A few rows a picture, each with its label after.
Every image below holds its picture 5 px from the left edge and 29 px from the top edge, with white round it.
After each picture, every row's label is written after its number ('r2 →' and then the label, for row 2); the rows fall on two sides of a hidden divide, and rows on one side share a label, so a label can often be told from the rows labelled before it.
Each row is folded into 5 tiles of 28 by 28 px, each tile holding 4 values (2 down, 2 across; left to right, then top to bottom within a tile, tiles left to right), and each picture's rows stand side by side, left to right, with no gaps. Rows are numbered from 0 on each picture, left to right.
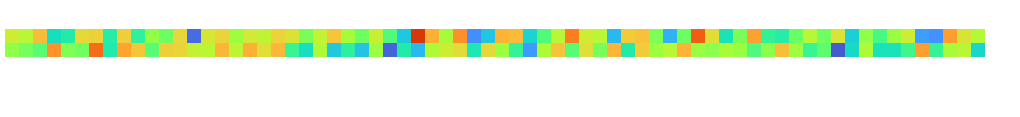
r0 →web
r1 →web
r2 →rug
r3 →web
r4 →web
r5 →rug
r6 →rug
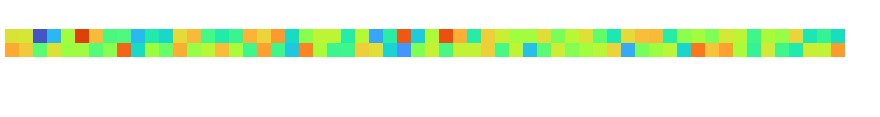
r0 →web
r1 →rug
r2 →rug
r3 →web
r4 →web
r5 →web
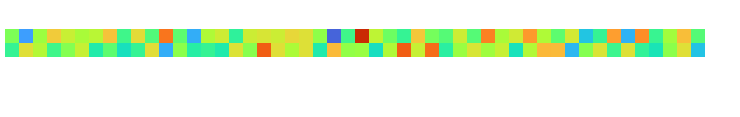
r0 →rug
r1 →web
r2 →web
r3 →web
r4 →rug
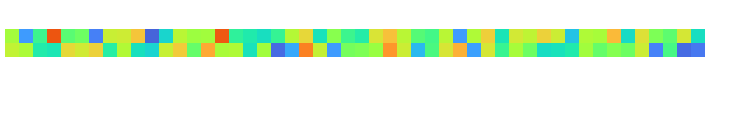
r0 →rug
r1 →rug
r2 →rug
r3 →rug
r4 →rug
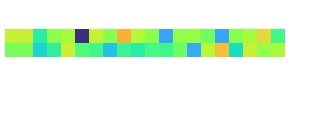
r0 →rug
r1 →rug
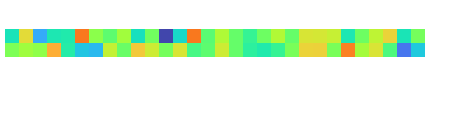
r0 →web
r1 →rug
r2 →rug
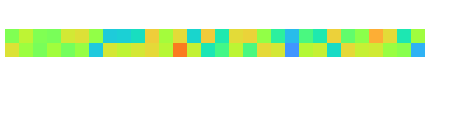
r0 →web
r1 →web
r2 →rug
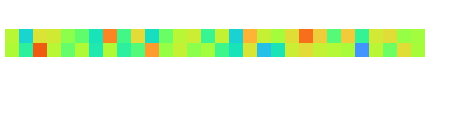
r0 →rug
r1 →rug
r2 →web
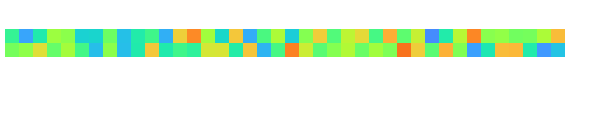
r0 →rug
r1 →rug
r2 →web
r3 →rug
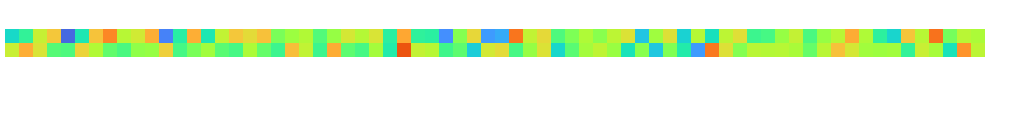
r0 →rug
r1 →rug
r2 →web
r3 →rug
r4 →rug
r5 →web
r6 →web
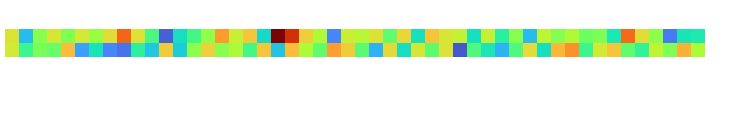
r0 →rug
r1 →rug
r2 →web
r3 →web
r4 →web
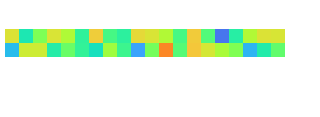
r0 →rug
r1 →rug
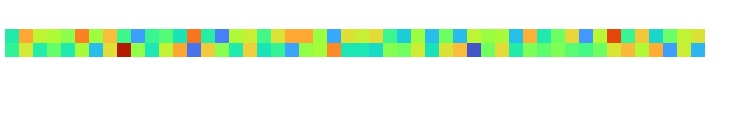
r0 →web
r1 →rug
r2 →web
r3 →rug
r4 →rug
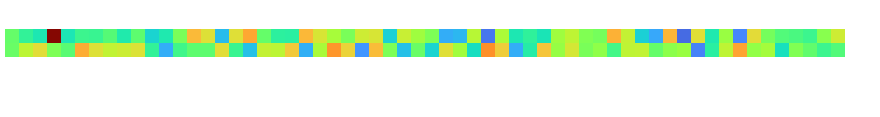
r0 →rug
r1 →rug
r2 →web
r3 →rug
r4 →rug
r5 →rug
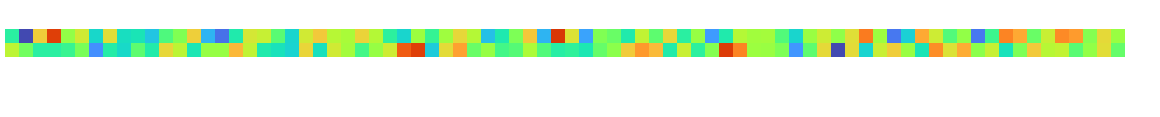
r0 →rug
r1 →rug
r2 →web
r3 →rug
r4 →rug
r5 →rug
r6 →web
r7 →web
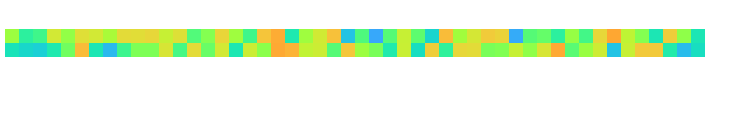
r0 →rug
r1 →web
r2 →rug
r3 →web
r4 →rug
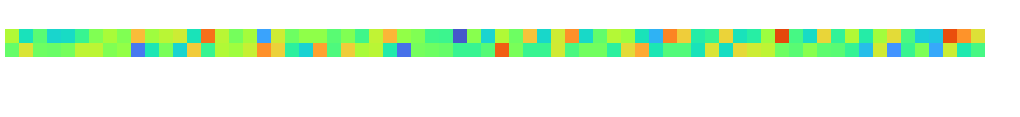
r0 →rug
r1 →web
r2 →rug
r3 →rug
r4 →rug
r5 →web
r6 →rug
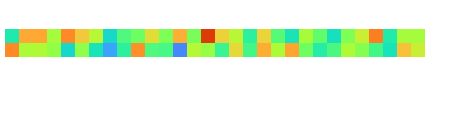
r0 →web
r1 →web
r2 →web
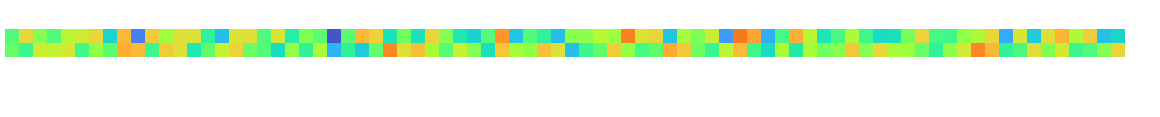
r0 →web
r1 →rug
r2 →web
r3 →web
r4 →web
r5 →rug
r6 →web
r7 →web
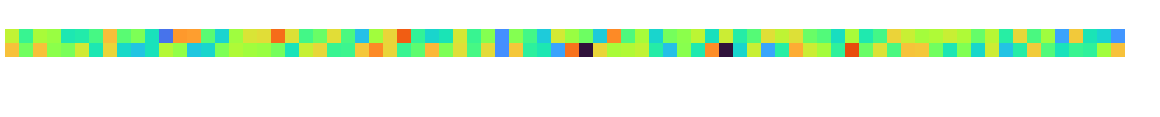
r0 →rug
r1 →rug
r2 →rug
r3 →rug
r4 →rug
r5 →web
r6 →rug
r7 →web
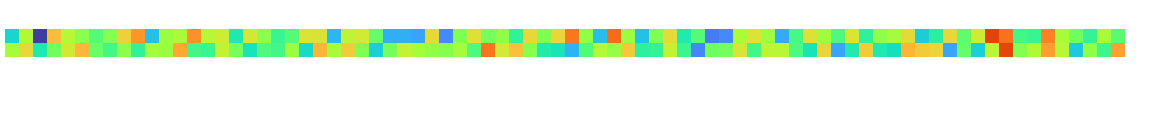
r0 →rug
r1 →rug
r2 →web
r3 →rug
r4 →rug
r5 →rug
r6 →rug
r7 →web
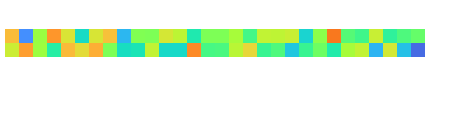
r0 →rug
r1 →web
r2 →rug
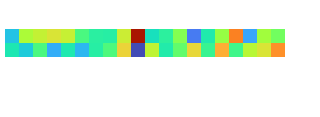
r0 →rug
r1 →web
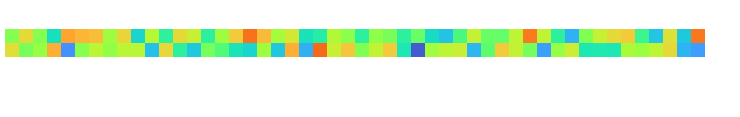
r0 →web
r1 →rug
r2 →rug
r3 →rug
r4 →rug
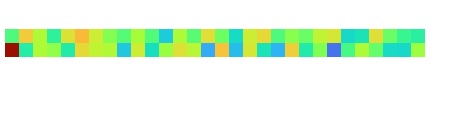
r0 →web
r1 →rug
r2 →rug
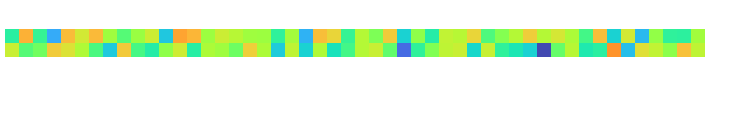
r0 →web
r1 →rug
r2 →rug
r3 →rug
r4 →web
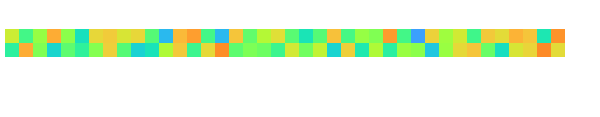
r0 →rug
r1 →rug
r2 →rug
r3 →web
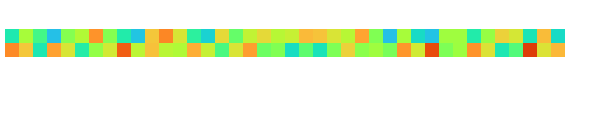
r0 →web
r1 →web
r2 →web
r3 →web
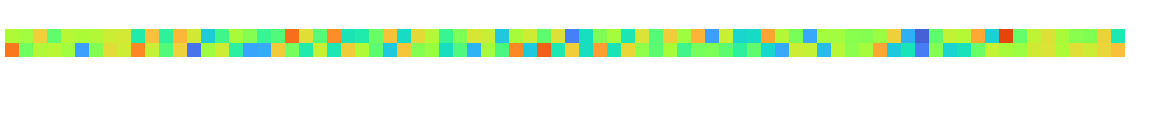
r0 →web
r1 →rug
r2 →rug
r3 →rug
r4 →rug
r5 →web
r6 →rug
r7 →web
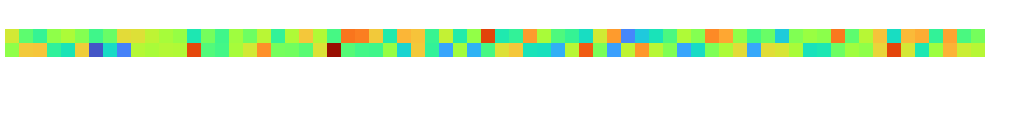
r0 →rug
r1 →web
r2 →web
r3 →rug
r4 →rug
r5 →rug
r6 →web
